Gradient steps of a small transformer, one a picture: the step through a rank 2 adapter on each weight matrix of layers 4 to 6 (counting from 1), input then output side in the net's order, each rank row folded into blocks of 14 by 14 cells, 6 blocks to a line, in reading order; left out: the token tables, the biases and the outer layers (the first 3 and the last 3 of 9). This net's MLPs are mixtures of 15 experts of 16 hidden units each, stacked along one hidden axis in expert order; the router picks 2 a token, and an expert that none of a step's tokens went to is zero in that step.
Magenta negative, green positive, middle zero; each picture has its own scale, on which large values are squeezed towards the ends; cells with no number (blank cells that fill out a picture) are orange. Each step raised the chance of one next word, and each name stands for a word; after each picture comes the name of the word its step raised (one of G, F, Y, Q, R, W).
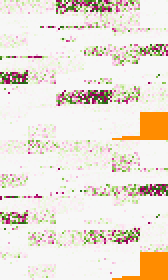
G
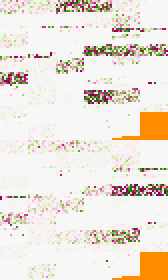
G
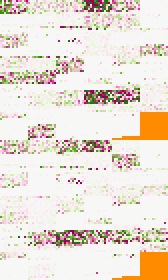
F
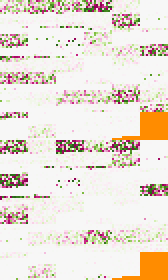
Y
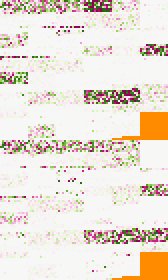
F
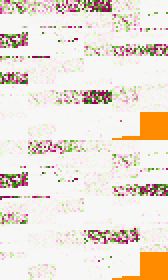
G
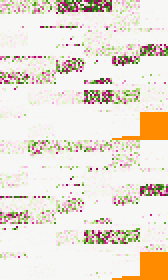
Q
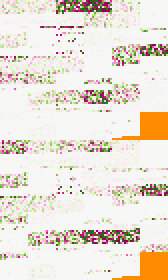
Q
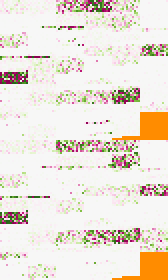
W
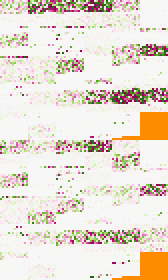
F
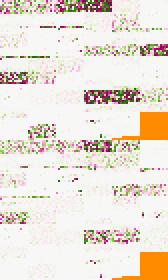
F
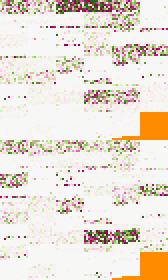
Q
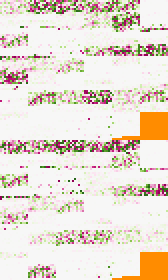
Y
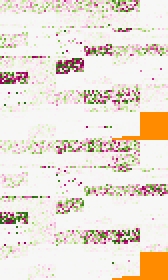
W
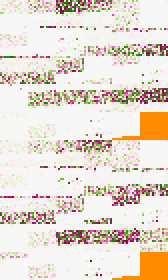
Q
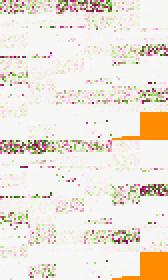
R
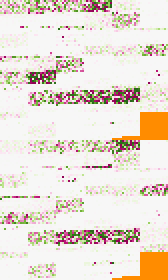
F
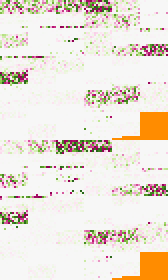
Y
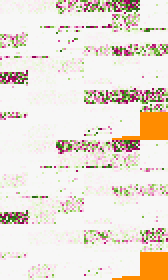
W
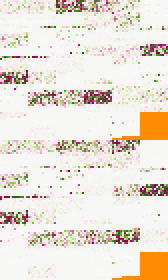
G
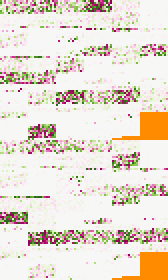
R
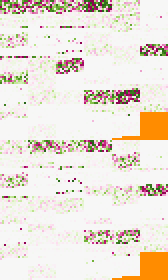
F
